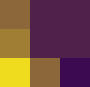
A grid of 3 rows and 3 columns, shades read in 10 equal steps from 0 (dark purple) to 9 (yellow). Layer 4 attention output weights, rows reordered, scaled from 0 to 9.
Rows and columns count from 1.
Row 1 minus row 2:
-1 0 0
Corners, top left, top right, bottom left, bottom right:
4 1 9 0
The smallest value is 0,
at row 3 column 3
